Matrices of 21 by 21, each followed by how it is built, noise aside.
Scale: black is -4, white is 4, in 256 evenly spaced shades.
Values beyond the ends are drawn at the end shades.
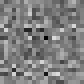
low rank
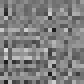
low rank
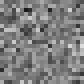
low rank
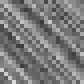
Toeplitz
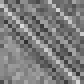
Toeplitz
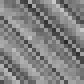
Toeplitz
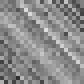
Toeplitz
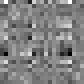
low rank
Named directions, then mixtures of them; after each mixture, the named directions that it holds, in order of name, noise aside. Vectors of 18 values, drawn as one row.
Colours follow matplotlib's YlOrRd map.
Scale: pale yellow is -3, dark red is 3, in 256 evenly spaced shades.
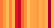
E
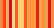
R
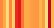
E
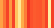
E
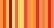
R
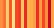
E, R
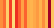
E, R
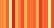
E, R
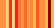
E, R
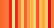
E, R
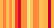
E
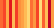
E, R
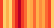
E, R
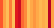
E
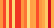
E, R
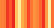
E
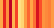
E, R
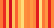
R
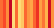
R
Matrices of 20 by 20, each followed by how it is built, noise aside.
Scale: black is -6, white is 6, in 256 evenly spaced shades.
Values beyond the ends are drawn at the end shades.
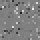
sparse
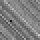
Toeplitz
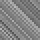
Toeplitz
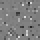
sparse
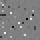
sparse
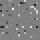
sparse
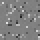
sparse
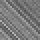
Toeplitz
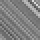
Toeplitz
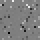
sparse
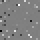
sparse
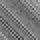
Toeplitz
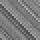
Toeplitz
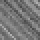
Toeplitz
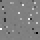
sparse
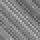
Toeplitz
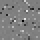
sparse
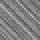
Toeplitz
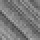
Toeplitz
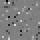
sparse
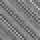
Toeplitz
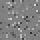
sparse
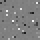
sparse
